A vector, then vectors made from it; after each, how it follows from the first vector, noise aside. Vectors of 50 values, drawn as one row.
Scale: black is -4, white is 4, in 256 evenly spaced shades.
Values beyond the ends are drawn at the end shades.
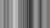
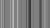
partly zeroed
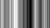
scaled up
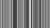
sign-scrambled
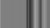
partly zeroed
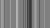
partly zeroed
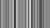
sign-scrambled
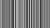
sign-scrambled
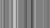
partly zeroed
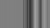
partly zeroed
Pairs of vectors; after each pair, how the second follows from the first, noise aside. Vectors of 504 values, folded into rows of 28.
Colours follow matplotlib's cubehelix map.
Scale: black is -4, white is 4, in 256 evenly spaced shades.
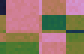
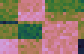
reversed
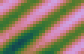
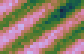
reversed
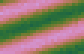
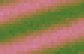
shrunk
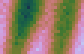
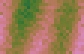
shrunk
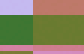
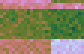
reversed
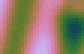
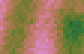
shrunk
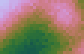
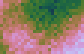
reversed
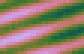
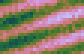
reversed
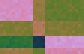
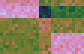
reversed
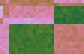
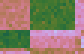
reversed
